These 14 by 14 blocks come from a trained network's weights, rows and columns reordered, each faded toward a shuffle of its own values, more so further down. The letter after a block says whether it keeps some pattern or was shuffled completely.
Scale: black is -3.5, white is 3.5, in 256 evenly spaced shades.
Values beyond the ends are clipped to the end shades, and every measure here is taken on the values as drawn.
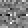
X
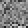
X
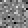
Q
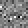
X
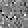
Q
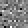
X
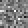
X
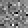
X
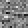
X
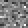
X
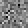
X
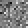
Q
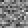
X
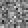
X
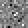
Q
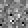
Q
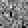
Q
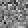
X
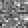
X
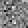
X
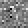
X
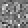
X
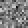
Q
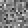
Q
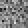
Q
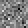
Q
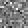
Q
